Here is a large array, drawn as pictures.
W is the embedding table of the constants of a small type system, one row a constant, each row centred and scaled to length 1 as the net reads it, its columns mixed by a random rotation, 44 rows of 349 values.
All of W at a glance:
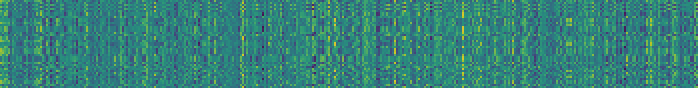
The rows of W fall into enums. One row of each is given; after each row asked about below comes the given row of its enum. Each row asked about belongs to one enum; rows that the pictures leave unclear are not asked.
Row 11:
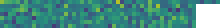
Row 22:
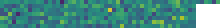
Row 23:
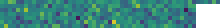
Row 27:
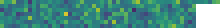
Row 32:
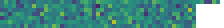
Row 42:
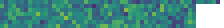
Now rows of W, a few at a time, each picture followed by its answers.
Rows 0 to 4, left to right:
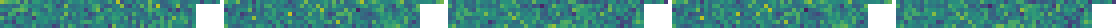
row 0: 11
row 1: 27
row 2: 42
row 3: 27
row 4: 42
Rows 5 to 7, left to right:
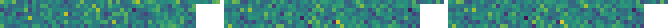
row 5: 27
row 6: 23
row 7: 23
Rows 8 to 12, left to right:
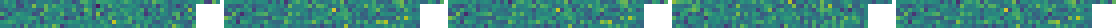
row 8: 32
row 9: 22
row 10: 22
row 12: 22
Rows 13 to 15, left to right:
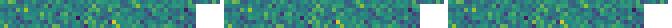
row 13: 23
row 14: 23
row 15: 23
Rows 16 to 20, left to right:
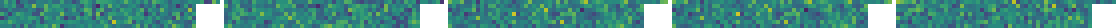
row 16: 32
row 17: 42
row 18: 27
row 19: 27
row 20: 11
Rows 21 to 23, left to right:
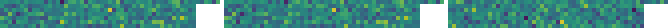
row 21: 22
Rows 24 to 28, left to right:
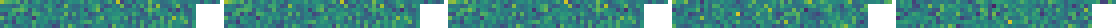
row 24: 11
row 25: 11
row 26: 11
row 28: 32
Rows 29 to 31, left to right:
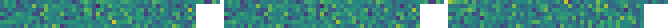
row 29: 32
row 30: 32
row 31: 11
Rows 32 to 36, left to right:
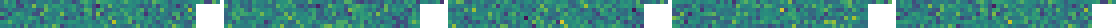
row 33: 42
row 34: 23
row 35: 22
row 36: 32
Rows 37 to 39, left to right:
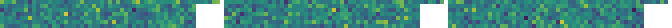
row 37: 27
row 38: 22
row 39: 23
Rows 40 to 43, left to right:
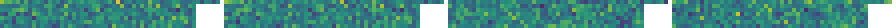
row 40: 11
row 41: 11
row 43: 27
